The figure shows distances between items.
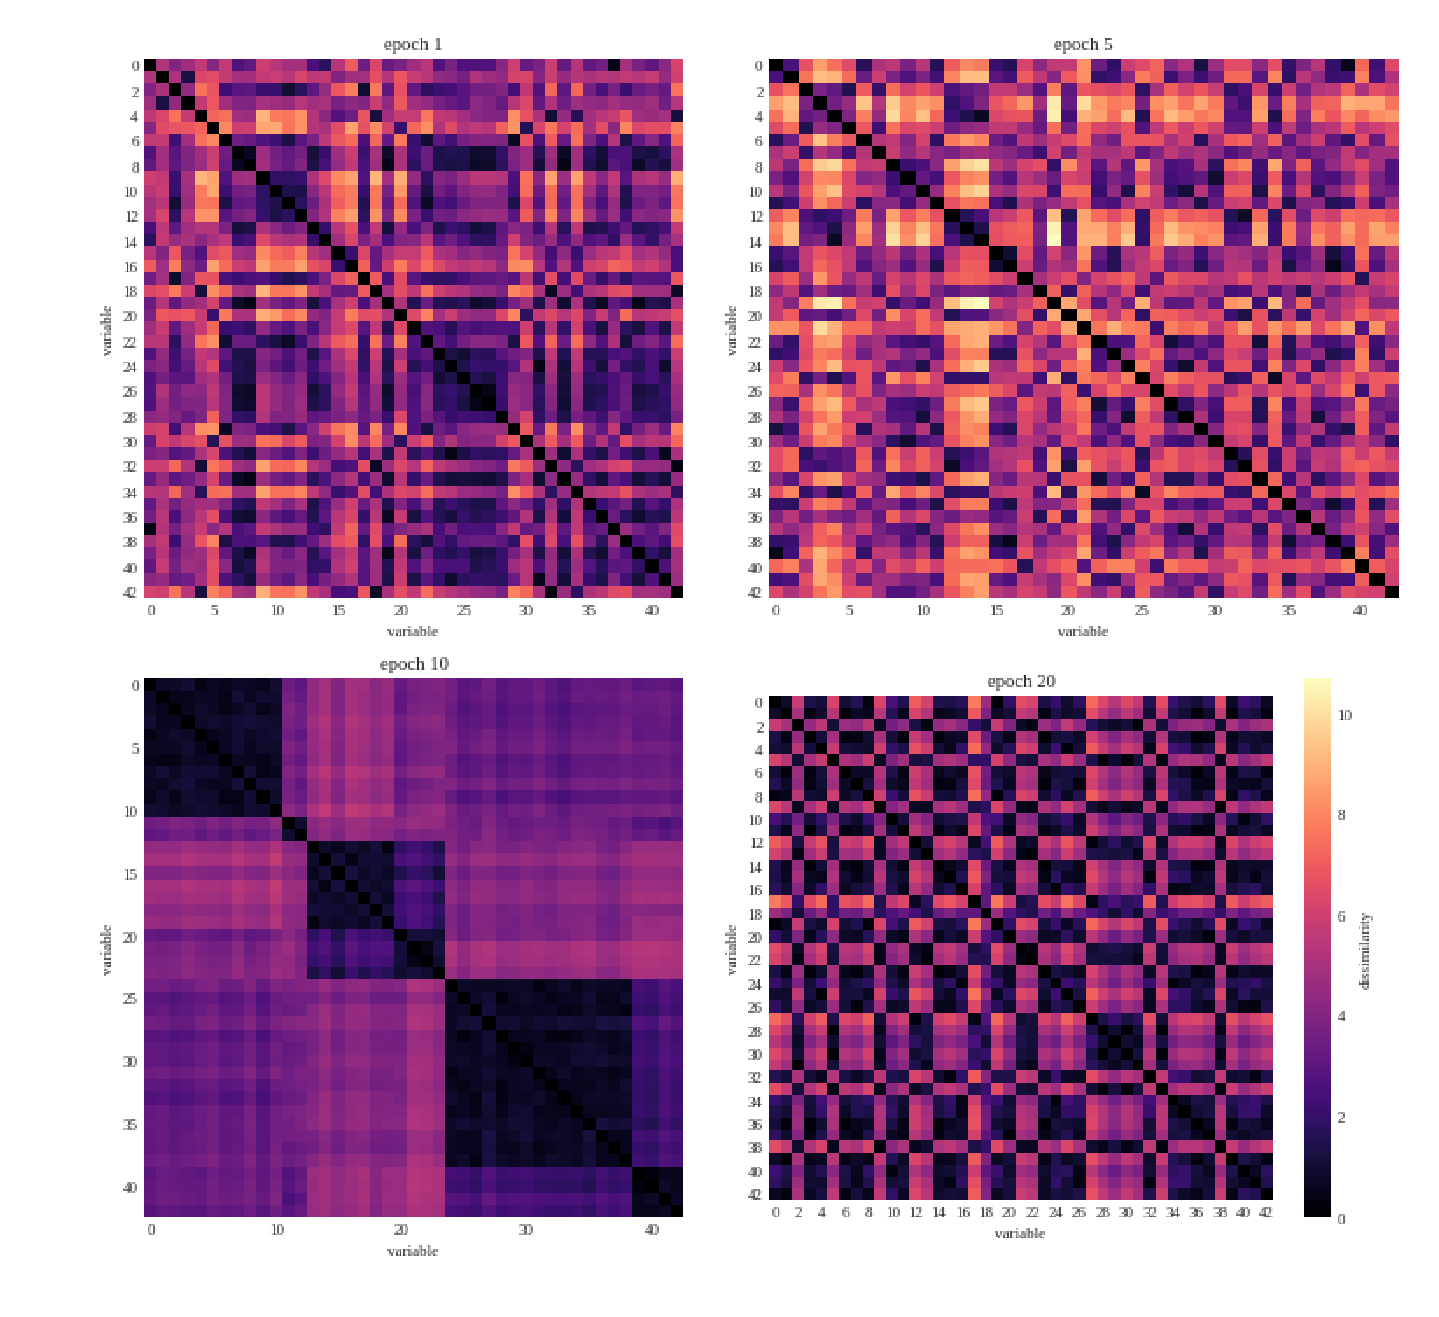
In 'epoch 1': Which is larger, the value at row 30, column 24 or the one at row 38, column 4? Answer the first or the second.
the second
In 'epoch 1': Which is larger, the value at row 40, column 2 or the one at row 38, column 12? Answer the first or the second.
the first
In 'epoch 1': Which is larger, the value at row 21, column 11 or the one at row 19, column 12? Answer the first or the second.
the second
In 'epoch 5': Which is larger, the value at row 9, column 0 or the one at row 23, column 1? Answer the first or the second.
the first
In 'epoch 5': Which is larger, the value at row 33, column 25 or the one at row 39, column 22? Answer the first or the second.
the first
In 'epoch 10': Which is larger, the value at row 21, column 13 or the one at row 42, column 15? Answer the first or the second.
the second
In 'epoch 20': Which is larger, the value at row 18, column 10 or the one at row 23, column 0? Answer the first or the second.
the first
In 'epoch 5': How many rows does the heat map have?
43
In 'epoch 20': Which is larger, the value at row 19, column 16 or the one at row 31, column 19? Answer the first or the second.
the second
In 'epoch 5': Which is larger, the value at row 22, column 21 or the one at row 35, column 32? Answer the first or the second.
the first
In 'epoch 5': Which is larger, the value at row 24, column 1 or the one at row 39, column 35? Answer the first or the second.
the first
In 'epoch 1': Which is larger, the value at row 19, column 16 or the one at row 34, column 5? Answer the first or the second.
the second
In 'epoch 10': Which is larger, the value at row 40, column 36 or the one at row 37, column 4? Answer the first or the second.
the second
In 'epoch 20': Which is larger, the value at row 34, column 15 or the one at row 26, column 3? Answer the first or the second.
the first
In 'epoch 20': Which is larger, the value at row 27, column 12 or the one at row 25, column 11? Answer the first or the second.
the second
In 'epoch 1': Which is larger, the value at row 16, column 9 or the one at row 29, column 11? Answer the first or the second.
the first
